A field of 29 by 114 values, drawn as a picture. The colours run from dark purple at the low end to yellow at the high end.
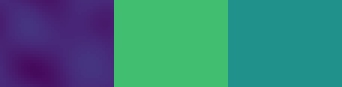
The table splits into one row of 3 panels. Panel 1,1: very low, smooth, faint in contrast. Panel 1,2: high, flat. Panel 1,3: middling, flat.
